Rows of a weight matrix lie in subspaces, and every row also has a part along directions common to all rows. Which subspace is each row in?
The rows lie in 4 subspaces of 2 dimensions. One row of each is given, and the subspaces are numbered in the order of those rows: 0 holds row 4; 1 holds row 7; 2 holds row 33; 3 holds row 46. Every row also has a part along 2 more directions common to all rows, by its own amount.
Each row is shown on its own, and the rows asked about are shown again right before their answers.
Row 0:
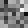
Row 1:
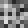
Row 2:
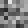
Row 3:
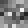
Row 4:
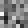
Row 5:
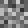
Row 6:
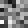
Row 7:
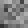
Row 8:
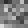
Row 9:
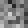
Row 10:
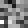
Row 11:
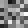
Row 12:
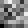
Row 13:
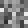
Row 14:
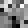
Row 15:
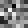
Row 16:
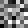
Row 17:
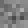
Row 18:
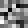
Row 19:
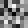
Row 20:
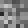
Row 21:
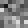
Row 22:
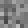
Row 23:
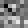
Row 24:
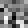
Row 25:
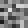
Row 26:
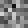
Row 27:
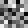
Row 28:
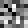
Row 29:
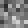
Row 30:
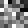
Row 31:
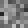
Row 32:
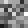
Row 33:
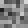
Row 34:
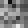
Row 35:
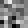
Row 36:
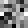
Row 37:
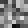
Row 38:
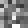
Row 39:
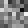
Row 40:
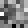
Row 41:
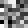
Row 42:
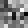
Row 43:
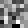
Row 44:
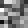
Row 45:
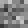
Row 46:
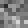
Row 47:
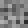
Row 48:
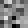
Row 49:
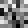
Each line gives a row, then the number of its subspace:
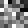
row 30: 0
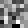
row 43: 0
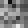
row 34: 1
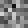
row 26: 3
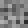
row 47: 1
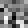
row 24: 1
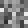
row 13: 1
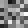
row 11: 2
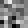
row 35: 2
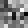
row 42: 0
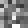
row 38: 2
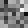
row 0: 0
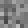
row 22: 0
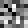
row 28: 3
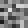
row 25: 3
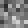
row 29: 3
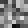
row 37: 2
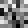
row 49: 3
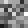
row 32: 1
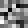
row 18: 3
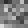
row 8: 1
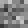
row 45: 1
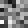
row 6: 2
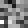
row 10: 2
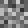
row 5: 2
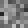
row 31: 0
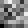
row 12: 1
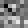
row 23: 3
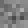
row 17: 0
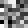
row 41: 2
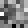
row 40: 0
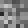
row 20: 0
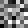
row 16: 2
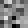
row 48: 2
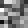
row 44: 2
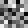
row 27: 2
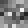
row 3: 0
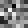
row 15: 3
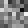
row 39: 0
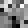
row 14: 3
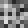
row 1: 0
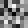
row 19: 3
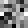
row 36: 0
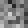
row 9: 1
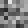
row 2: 1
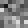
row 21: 3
